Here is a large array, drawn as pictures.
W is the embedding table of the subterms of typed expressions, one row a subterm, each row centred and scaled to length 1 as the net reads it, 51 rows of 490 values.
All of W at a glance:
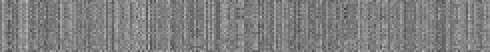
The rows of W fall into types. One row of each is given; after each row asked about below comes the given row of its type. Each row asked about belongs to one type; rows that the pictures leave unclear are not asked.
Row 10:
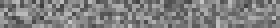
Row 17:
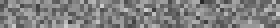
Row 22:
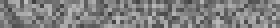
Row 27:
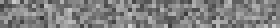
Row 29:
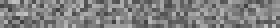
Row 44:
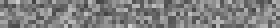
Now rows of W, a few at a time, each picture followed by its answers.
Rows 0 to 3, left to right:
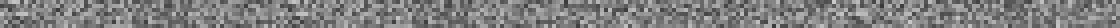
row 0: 29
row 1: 29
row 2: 44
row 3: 10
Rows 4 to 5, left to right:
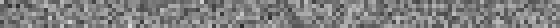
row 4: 27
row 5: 22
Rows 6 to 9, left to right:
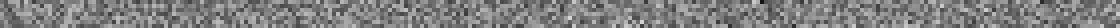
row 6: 22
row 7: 17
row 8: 27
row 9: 17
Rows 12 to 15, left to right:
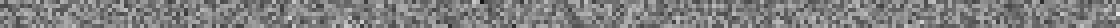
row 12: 17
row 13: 27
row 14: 22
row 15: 10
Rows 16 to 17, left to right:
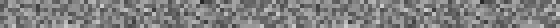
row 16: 17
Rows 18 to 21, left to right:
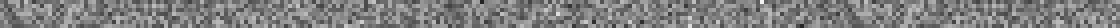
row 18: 22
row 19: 10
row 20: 17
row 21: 22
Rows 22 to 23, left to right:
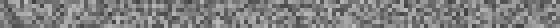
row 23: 17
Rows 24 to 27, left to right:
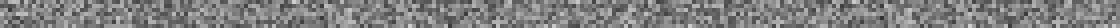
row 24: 29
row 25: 27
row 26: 44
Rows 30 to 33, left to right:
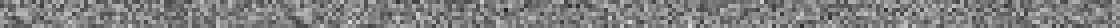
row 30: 10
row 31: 10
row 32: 27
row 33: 29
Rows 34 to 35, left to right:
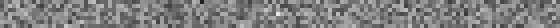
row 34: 10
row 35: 17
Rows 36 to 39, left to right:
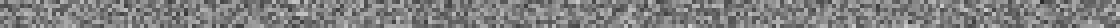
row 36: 17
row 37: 29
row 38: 44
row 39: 17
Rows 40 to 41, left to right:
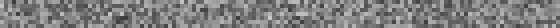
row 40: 44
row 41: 29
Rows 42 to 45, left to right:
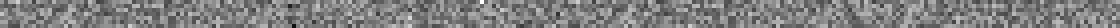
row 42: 44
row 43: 29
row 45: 22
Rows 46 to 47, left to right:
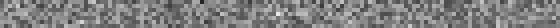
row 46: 10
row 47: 10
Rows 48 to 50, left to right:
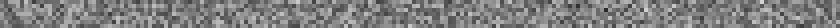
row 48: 22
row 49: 44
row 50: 29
